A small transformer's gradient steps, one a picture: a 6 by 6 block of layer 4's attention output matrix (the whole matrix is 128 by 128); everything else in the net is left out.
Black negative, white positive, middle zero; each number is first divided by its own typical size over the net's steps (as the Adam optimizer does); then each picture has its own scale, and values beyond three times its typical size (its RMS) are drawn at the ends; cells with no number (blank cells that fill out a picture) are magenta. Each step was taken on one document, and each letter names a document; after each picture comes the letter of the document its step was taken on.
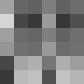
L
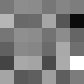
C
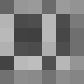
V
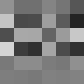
C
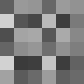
C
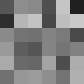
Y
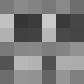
L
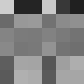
L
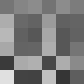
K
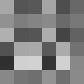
L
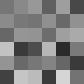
Y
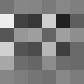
C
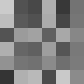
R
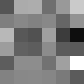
K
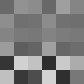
K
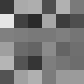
C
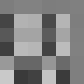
R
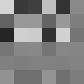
R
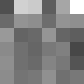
Y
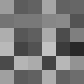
V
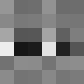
V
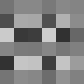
V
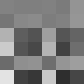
K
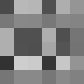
V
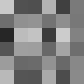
R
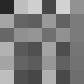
Y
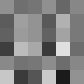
R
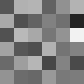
Y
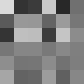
R
